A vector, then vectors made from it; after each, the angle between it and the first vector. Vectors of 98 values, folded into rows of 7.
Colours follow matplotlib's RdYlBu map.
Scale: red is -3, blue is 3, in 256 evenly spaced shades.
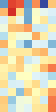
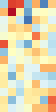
nearly parallel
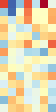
nearly opposite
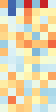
nearly opposite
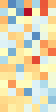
partly opposed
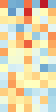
nearly opposite
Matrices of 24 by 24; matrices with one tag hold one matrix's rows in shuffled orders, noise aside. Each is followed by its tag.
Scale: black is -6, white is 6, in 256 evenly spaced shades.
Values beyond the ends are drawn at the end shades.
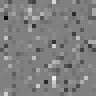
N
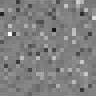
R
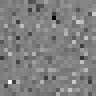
R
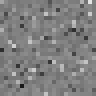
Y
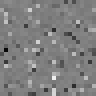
N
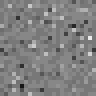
Y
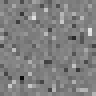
Y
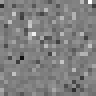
Y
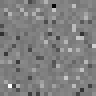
R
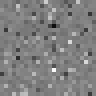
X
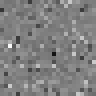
R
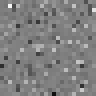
R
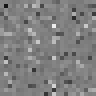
N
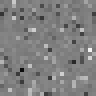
Y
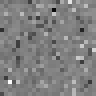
R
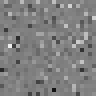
R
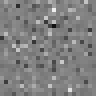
X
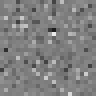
X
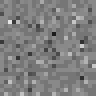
R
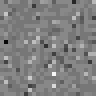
N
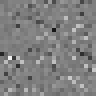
R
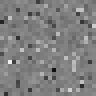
R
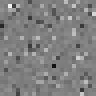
R
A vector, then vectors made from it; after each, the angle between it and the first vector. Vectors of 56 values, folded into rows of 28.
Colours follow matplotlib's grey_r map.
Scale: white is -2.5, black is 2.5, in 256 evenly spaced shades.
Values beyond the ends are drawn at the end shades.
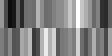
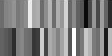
orthogonal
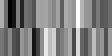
nearly parallel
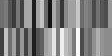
partly aligned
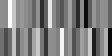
partly opposed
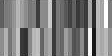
partly opposed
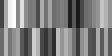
nearly opposite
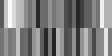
nearly opposite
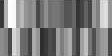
nearly opposite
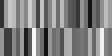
partly opposed
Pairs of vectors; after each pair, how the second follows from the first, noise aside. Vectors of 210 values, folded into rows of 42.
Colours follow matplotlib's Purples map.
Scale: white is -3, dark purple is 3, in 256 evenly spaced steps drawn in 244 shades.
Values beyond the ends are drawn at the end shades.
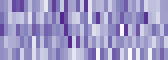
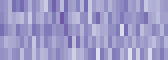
shrunk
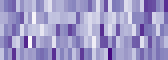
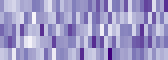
sign-scrambled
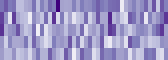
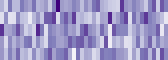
sign-scrambled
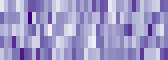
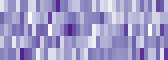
sign-scrambled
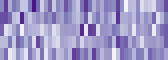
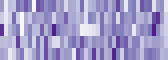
sign-scrambled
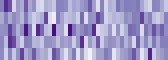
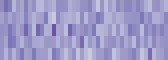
shrunk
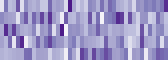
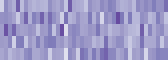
shrunk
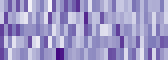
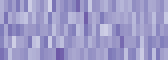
shrunk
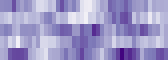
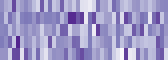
sign-scrambled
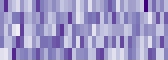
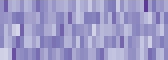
shrunk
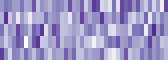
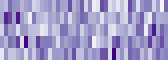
sign-scrambled
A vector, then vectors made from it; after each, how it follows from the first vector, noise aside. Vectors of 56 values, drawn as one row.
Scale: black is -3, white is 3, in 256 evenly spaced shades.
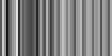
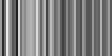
negated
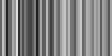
copied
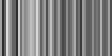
negated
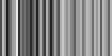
copied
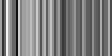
negated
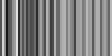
copied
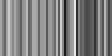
wrapped around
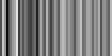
copied
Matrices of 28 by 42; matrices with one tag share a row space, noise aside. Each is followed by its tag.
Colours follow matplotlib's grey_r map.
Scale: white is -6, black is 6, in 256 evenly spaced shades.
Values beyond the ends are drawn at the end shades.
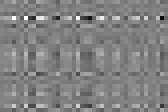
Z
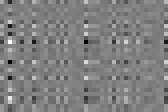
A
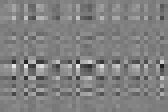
Z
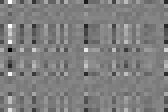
A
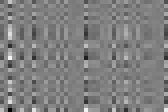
A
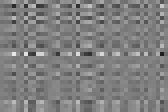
Z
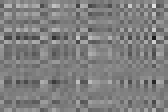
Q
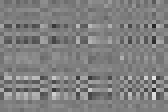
Q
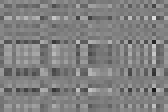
Q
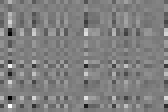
A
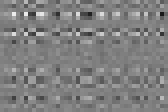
Z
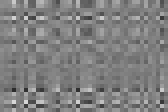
Z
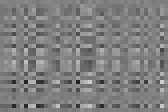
Z
